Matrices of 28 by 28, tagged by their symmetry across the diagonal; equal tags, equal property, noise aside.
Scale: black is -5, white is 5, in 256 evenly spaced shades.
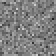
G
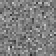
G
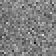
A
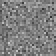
A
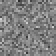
A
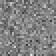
G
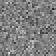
A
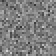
G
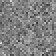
G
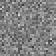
G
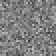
A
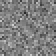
A
